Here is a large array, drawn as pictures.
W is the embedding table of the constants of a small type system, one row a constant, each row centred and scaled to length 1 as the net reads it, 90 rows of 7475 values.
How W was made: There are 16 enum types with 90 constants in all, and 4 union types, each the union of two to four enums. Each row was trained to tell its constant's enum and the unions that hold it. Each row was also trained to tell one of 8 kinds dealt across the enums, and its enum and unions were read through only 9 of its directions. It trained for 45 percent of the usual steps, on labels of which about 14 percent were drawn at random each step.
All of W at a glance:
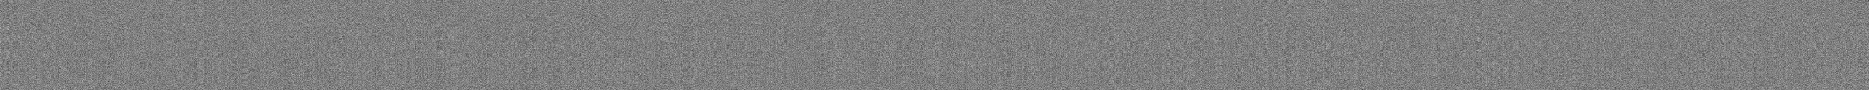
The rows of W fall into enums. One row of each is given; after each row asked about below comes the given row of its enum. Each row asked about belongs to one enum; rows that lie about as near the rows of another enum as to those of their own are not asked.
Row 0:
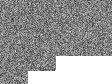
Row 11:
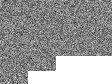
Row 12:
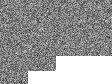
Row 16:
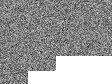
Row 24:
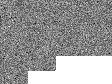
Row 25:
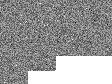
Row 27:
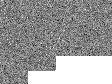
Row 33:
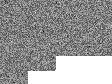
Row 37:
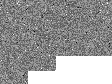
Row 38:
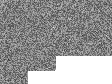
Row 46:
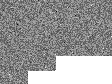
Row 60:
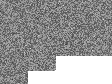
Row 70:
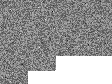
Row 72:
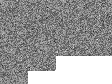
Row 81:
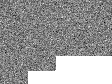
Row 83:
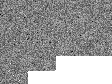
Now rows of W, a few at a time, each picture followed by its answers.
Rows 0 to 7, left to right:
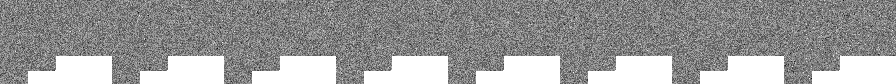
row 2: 83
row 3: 0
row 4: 81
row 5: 60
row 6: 46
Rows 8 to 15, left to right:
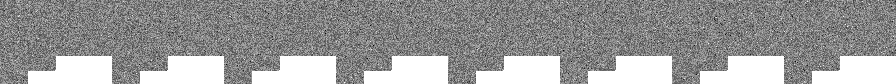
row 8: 37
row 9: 33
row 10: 38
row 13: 11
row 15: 33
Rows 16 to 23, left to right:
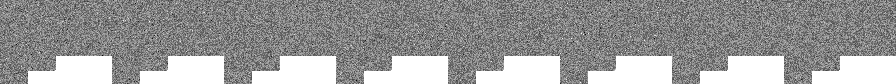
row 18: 33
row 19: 37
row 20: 70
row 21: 38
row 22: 81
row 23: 33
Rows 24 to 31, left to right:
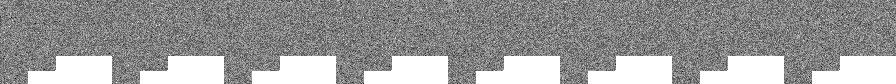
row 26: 38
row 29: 38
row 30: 46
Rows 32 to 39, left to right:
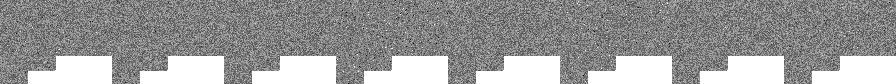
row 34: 70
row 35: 27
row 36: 60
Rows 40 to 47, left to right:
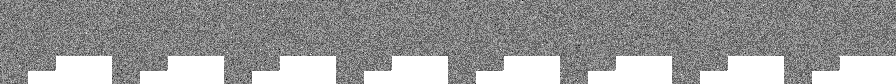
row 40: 27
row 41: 0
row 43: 46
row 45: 60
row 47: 11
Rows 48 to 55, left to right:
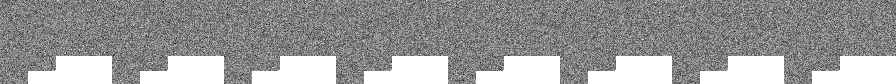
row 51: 72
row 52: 25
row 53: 81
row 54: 60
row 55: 81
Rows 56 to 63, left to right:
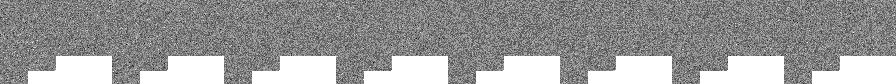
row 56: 60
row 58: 46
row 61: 27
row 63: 0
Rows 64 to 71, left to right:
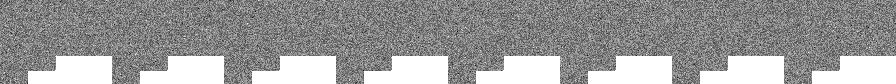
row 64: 12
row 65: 25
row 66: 11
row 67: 0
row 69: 27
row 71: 81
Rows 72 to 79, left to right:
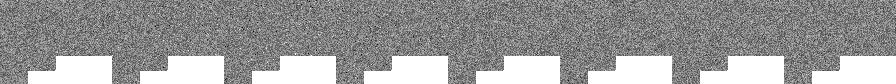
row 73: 0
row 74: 27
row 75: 11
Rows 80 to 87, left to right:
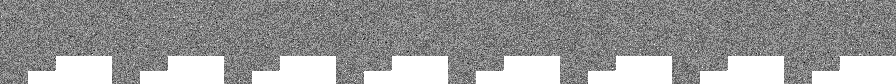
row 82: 46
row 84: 38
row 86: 16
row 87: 11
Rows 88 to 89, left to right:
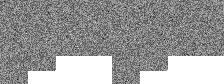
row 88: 33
